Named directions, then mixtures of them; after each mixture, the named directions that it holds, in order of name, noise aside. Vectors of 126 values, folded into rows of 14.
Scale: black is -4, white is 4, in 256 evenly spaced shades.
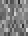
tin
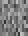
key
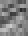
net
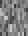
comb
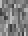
comb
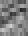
net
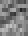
net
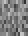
key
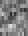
comb, net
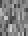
comb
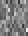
tin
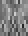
key, tin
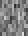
comb, key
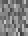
key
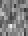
comb, net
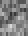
comb, net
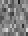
net, tin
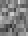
net, tin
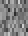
tin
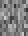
comb, key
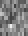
comb, net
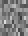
key, net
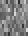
tin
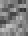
net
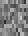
key, net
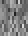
key, tin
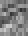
net
